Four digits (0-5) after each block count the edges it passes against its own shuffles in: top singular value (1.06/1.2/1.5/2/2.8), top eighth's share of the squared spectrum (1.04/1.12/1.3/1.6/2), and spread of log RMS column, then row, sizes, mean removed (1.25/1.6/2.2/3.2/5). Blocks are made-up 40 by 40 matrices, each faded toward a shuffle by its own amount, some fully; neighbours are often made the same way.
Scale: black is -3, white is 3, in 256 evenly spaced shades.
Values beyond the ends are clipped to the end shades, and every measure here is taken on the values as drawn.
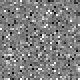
0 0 0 0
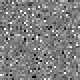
0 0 0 0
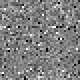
1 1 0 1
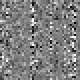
2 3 3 0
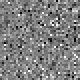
2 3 1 0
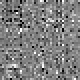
4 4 2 2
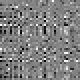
4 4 3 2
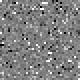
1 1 0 0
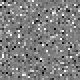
0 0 0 0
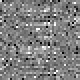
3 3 1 1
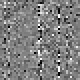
2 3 3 0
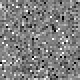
0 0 0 0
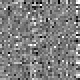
3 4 2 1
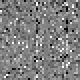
3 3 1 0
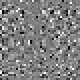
4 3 2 1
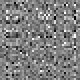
4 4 2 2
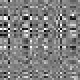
5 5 3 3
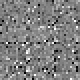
3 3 2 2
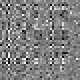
4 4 3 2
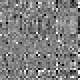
4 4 3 2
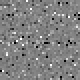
1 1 0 0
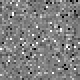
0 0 0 1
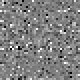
1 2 1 1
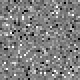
0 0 0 0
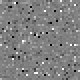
0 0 0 0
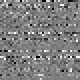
2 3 0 4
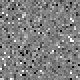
0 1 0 0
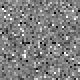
0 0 0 0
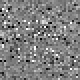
1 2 0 2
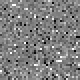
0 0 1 0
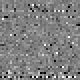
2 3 0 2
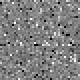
1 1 0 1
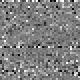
2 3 0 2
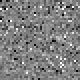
1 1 0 1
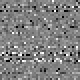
2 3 0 3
